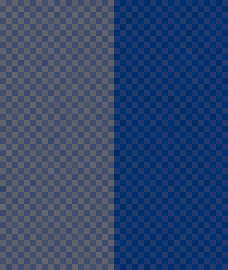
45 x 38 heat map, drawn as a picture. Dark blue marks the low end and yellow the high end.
It is made of 1 by 2 panels. Panel 1,1: low, checkered. Panel 1,2: very low, checkered, faint in contrast.
